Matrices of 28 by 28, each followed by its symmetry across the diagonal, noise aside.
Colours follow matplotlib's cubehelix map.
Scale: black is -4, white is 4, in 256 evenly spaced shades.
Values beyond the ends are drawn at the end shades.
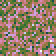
symmetric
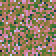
antisymmetric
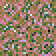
symmetric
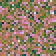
neither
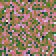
neither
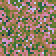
antisymmetric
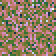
neither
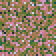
antisymmetric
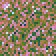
symmetric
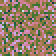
neither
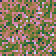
symmetric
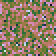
antisymmetric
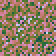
symmetric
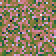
neither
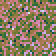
symmetric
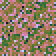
symmetric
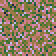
symmetric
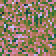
antisymmetric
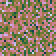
neither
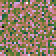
antisymmetric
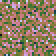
neither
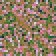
antisymmetric
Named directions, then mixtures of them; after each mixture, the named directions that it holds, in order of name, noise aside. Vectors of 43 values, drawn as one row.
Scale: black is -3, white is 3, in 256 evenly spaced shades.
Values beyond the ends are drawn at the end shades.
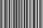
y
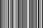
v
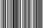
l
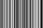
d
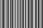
y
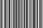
y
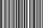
v, y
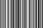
l, v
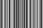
d, y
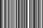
v, y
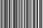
v, y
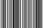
l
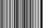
d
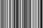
d, l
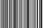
v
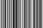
l, y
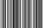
l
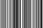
d, l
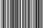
l, y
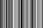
l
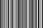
v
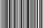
l, v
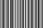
y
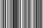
l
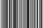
v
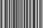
y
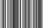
l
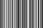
d, v
